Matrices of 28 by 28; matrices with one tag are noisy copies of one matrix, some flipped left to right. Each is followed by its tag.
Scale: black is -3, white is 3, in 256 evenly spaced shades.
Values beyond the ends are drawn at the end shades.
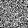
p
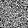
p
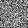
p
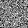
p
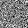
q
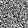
q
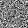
q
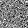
q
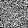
p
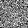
p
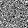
q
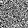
q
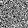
q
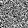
q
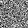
q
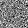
q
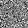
q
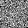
p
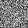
p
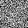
p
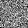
p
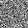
q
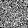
p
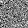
q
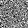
q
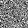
q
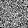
p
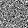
q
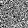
q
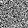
q
